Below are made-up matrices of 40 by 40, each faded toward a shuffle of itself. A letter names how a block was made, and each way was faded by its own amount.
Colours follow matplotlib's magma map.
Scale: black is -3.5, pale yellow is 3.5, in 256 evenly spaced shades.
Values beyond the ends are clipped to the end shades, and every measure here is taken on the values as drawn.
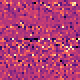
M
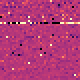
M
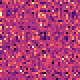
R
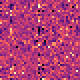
R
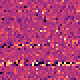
M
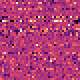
M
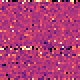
M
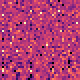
R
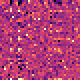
R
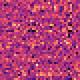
R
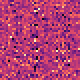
R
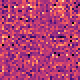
R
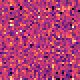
R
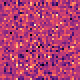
R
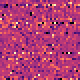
M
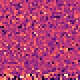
M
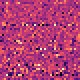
M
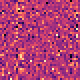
R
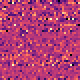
M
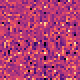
R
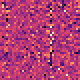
R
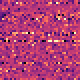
M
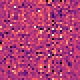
R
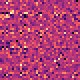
R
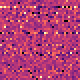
M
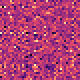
R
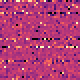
M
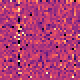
R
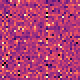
R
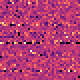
M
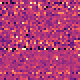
M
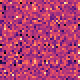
R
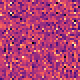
R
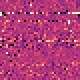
M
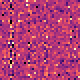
R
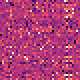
R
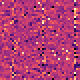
R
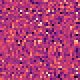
R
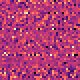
M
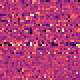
M
